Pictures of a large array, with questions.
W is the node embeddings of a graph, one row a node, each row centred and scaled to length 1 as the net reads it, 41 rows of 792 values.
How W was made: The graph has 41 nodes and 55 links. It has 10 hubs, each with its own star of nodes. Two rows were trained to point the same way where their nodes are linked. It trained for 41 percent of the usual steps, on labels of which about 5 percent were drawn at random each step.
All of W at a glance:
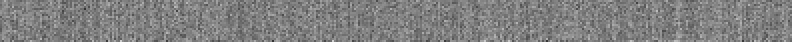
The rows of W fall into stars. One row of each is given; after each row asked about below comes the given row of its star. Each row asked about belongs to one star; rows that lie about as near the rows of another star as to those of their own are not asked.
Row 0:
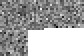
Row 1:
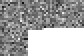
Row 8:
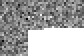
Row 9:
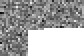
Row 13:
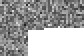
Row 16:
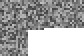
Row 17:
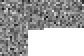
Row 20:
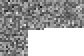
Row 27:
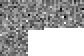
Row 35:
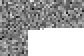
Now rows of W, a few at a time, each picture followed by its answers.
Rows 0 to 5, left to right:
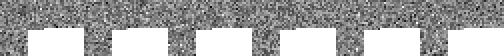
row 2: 16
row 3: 17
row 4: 1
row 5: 0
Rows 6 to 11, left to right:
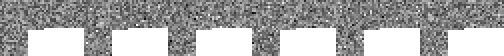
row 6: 1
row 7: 13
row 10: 17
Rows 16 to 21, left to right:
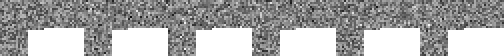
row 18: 1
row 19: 17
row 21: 27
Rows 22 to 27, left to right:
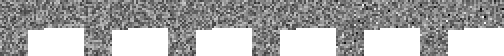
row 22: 0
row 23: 13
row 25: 27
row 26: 16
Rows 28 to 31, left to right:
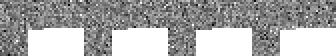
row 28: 9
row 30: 16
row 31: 8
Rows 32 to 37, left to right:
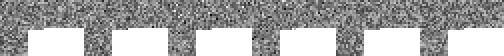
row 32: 8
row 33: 9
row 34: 35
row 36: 9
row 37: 35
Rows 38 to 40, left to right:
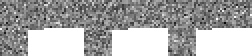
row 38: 17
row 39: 20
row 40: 13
